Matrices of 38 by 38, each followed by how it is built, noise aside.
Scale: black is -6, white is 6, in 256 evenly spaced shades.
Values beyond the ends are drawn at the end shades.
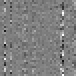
uneven columns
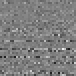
uneven rows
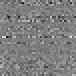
uneven rows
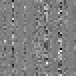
uneven columns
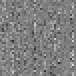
uneven columns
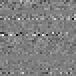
uneven rows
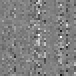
uneven columns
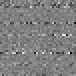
uneven rows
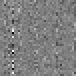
uneven columns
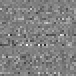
uneven rows
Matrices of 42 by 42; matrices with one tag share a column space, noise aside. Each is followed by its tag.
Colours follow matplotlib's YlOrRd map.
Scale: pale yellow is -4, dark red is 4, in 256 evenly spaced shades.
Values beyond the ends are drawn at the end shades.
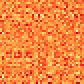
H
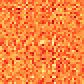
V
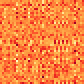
V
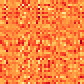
V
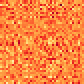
V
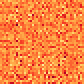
H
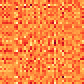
V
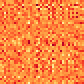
V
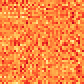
V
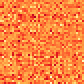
H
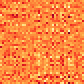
H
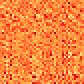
H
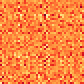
H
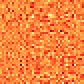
H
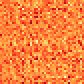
V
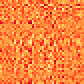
V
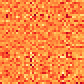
H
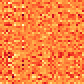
H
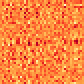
V
